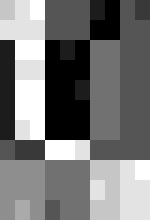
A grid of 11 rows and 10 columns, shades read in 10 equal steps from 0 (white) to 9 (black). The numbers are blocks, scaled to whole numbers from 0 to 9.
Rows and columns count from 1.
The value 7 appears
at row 1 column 10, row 8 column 2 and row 8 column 3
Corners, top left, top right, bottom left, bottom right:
2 7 4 1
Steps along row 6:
down same up same same down same up same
